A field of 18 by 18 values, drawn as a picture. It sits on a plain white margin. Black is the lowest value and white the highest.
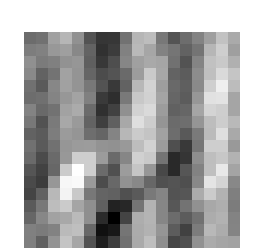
Lone odd cells: none. Stripes: upright, repeating 3 times. Ninth with the lowest average: bottom middle.
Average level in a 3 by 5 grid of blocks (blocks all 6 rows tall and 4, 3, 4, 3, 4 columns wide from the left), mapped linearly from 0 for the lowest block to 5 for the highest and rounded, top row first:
20215 / 13405 / 32104
